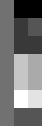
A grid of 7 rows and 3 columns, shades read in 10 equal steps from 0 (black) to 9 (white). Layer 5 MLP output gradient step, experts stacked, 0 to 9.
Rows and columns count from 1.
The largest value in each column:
4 9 8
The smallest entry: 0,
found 2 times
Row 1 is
4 0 0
